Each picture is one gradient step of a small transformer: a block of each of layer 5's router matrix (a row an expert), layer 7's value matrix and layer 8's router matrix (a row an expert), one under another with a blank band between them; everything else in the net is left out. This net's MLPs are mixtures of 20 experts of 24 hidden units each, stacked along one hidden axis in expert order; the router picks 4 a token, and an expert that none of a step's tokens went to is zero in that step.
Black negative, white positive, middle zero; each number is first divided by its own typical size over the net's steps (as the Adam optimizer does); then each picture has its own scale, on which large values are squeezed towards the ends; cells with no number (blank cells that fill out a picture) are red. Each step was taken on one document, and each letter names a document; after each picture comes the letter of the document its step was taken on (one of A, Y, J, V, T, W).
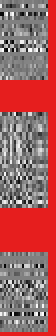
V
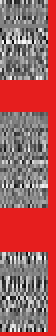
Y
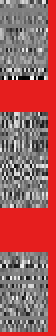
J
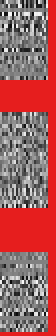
J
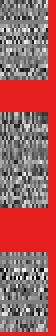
Y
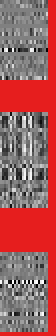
V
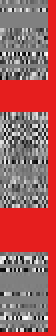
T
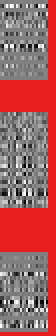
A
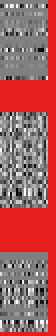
A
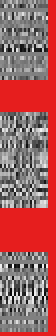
J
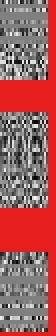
T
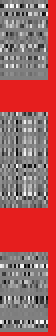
A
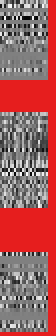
J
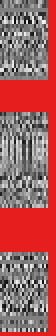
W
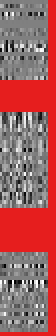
V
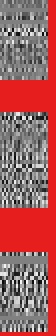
J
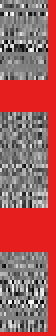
V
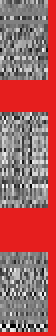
Y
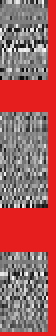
Y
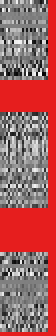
T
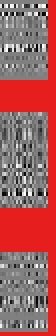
A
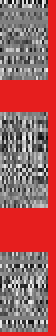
J
